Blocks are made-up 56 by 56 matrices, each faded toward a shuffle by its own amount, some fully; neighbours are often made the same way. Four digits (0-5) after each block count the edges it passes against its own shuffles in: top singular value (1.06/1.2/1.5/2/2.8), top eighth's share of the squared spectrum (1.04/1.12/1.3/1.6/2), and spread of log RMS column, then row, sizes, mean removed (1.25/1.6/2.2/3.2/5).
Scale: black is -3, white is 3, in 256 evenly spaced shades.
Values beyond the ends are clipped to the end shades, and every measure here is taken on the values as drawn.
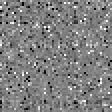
3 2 1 0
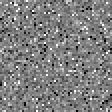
0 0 0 0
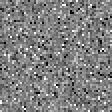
0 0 0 0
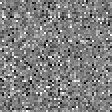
3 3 1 1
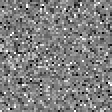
0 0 0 0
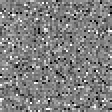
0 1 0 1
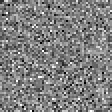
0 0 0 0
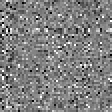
4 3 2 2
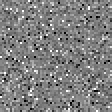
1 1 0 0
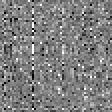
4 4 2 1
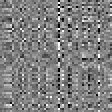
5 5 4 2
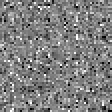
3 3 2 1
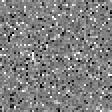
0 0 0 0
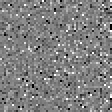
2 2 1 0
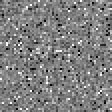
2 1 0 0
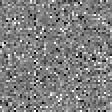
3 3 2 1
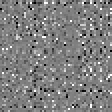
4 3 2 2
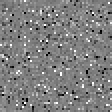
2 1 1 0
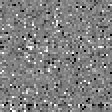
3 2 0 1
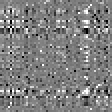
5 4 3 3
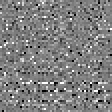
4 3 1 2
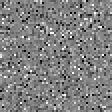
2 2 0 0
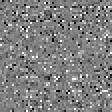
3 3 1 1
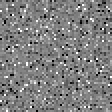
1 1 0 0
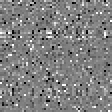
3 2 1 1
